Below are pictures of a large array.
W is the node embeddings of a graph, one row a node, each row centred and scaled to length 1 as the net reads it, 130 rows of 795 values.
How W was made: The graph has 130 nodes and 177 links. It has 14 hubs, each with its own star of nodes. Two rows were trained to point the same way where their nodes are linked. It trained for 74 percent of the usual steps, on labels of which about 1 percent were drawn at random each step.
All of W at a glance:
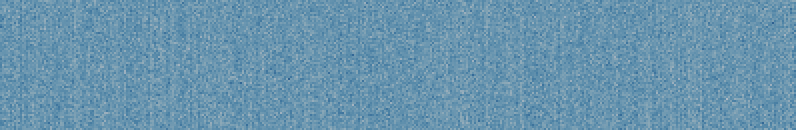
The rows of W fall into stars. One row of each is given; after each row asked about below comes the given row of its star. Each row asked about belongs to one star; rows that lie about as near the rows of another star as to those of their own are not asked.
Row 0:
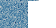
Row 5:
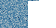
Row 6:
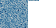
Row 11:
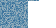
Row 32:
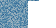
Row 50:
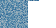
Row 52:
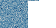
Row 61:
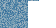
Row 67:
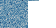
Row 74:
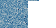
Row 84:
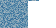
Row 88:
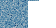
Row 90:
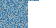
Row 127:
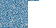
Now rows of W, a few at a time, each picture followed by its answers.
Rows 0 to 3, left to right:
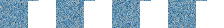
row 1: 88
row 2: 32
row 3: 6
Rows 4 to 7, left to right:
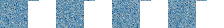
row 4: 74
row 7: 6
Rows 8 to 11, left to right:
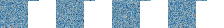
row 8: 11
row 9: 52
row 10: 0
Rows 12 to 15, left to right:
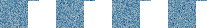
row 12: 6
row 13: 32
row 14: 67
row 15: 11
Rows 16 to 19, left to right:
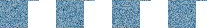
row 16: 88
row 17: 5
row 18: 5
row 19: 6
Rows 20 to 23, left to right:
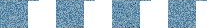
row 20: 11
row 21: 5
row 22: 0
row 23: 52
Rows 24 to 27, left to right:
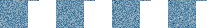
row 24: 50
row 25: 52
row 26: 5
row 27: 11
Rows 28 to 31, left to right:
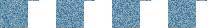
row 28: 74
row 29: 84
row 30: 52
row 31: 74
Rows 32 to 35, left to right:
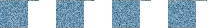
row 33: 32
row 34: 90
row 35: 52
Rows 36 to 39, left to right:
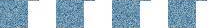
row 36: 88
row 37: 32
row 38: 0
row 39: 127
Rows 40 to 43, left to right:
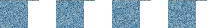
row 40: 5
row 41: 32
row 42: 84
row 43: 61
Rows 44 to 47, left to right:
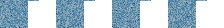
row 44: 88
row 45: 127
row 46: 61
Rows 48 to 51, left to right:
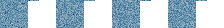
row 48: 61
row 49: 52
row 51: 61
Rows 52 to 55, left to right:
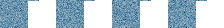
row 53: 67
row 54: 84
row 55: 32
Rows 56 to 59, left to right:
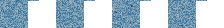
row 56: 61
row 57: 84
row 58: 67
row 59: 88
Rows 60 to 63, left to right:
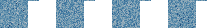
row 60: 74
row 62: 127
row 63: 50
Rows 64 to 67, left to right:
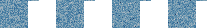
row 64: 67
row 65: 6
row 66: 127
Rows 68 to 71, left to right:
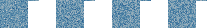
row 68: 67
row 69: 0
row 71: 6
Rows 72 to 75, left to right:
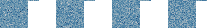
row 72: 90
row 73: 84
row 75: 32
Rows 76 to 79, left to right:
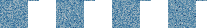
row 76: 50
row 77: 88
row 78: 90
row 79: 90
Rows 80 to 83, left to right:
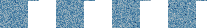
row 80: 5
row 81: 32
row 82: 67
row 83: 52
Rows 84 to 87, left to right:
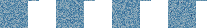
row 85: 88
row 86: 61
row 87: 61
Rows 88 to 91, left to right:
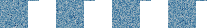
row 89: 5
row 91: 0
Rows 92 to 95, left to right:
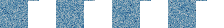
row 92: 61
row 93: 0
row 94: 84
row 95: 6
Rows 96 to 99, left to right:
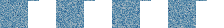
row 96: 127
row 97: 6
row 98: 88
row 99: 5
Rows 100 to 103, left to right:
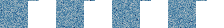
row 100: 5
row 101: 32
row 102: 61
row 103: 84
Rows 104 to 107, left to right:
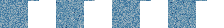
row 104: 127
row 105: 11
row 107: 127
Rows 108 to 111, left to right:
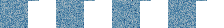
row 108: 6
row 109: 67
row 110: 0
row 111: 61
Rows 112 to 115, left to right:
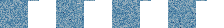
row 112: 88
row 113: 61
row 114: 84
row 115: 84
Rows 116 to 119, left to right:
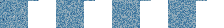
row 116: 11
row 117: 127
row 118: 0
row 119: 52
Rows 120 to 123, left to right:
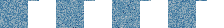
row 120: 74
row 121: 88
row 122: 11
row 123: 127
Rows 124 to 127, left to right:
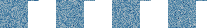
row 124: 32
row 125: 88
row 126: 32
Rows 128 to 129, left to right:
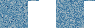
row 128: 84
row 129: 127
